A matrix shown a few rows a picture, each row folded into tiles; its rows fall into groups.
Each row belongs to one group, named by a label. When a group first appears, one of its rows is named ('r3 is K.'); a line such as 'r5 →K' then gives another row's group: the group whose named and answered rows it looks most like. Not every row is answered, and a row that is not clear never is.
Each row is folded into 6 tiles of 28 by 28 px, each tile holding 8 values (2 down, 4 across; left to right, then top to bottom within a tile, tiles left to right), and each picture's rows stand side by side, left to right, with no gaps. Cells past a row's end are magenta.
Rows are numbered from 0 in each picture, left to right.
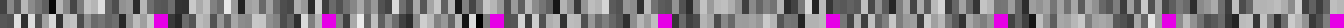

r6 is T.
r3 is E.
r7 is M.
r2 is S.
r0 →E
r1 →T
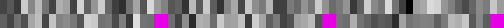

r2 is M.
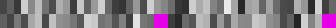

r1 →T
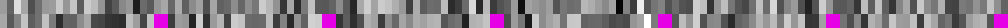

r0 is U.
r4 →M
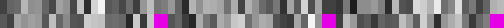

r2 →M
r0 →S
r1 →T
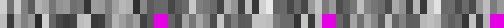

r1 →S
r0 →U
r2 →S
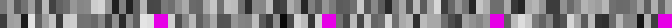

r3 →M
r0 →E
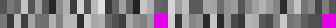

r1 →U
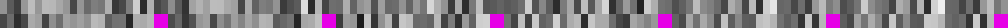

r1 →T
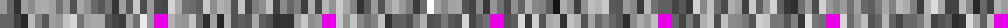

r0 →T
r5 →U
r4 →S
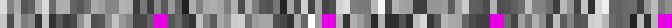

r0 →U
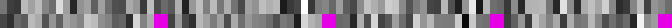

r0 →T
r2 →T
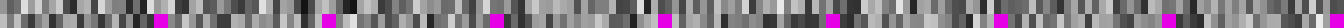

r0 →M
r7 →T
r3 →T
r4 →U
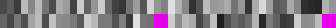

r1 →U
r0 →S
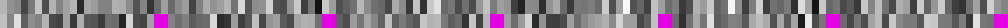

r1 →U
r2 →S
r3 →M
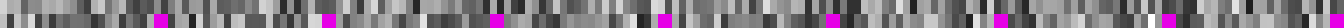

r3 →M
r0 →U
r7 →T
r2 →U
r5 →T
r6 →T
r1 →E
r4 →U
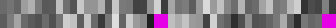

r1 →U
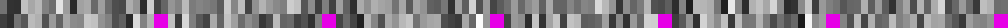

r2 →T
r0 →T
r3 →E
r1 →U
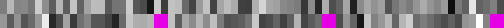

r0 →U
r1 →U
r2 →E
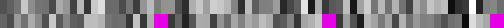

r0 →S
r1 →T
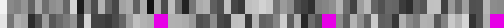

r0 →U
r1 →M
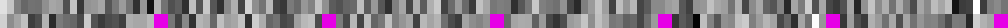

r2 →S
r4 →T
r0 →U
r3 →M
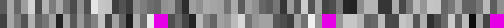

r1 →T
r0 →E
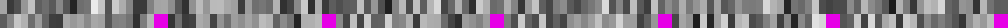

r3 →M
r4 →E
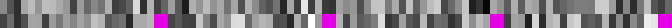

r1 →T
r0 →T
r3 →E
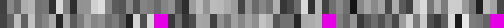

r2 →M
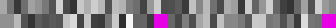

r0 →M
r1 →S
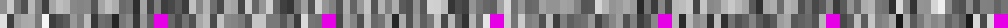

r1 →S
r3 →U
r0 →U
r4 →U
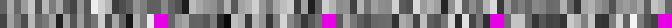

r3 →M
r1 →M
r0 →E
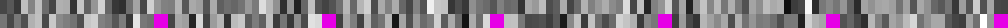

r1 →E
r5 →T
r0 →S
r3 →M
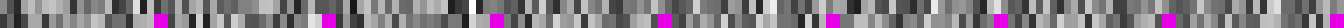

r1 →E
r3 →S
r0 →T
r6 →S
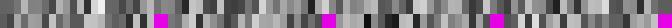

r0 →S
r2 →M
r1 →M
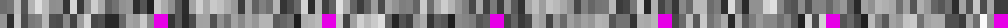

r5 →T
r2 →U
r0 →U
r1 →T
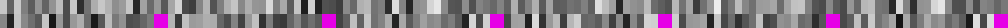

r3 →E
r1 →U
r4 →U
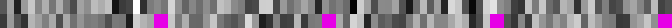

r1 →U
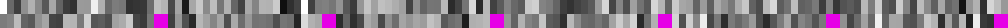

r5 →S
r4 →U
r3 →M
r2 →T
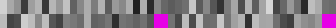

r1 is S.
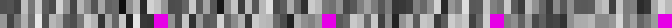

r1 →S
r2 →M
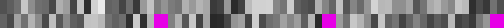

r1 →M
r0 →S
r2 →U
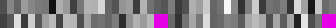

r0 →E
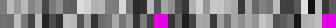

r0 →M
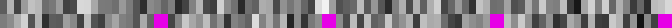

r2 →S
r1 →M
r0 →M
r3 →M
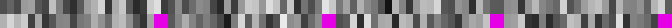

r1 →M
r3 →M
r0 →M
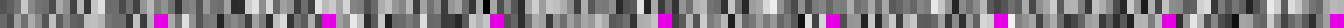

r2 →U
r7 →M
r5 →E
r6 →U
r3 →T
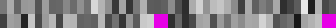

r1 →T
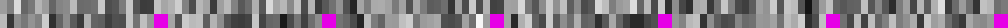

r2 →T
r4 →M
